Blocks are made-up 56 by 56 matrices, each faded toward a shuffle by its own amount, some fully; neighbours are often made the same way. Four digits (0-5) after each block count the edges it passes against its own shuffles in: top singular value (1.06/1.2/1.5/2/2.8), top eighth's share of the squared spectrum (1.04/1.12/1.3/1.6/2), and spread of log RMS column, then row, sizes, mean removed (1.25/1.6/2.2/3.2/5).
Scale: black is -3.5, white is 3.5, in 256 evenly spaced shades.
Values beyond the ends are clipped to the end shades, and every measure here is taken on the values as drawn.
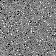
0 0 0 0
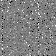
2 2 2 0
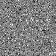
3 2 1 0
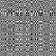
5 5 4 4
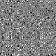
4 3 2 2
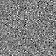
3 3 1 1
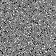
0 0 0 0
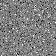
1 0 0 0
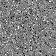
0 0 0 0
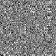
4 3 1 2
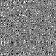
3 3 1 1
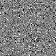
3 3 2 1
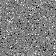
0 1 0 0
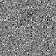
4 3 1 2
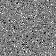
1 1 0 0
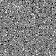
3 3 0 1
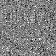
3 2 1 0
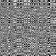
4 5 3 3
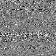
1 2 0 3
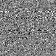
1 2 0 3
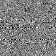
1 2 0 2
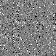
1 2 2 0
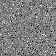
0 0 0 0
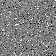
0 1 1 0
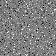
0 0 0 0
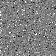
0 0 1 0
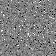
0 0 0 0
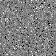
0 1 1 0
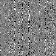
2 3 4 0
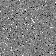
0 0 0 0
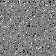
1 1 0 1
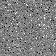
1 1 0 0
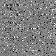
3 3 1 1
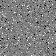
1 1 0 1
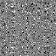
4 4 2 2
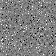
2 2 0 0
